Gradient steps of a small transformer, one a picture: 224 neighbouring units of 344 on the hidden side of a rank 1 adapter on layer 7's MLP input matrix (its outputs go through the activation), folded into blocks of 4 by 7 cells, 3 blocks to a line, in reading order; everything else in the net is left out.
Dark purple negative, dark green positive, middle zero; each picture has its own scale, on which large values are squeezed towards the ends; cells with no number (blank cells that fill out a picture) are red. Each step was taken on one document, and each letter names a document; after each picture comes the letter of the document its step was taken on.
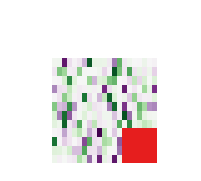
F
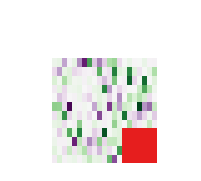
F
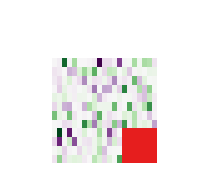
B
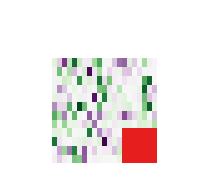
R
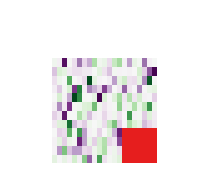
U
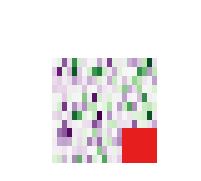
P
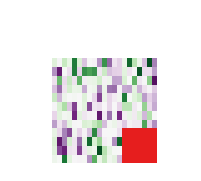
P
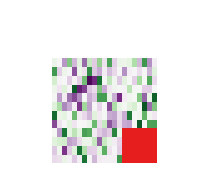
R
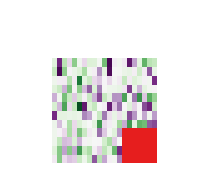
R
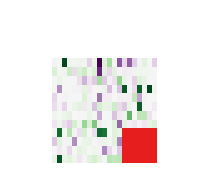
B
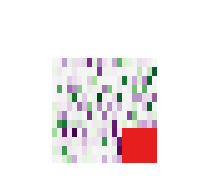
U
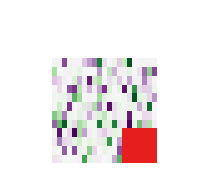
U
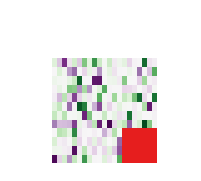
R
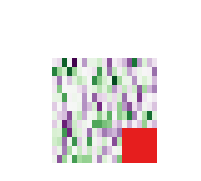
P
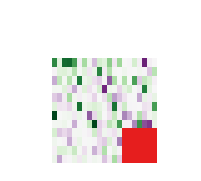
R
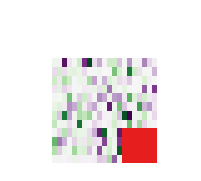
F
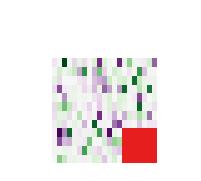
B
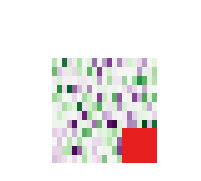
R
